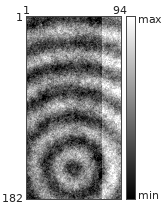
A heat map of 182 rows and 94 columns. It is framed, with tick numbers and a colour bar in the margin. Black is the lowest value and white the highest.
The ninth with the highest average is the middle right. A vertical seam about 80% of the way across splits the table, and the right part is higher. Rings spread out from the bottom middle.
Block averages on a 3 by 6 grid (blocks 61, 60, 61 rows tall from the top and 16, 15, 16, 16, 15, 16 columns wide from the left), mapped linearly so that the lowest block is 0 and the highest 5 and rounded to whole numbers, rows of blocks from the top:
0 1 1 1 1 4 | 1 1 1 1 2 4 | 1 0 1 1 0 5
